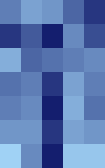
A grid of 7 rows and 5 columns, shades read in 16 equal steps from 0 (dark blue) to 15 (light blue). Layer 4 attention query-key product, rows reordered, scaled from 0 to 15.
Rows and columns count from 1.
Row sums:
37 20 42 36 36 43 52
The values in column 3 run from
0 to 10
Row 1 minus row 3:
-4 5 3 -2 -7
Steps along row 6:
same down up down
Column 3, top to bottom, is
10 0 7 2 0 2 0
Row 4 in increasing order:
2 7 8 8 11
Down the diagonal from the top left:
8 5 7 11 7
